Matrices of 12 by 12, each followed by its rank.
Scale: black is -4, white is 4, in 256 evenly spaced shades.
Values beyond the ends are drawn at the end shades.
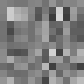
two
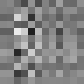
two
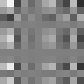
one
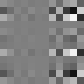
one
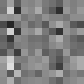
two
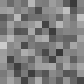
full rank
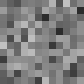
full rank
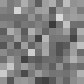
full rank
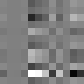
one
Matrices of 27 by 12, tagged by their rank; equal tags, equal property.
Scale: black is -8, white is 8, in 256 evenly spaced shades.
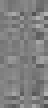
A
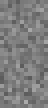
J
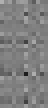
A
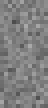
J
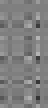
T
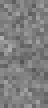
J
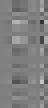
T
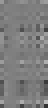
A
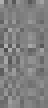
A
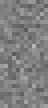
J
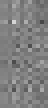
A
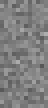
J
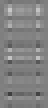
T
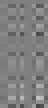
T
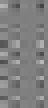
T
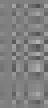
T
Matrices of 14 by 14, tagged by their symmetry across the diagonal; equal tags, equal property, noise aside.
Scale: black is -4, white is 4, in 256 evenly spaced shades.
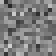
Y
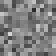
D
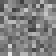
Y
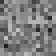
Y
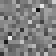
D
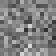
D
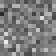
Y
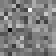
D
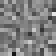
D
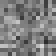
D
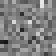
D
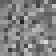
Y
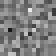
D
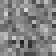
Y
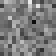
Y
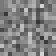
Y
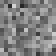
Y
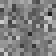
Y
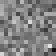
Y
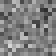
D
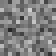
D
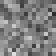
D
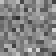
Y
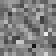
D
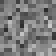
Y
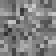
D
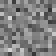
D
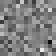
D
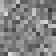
Y
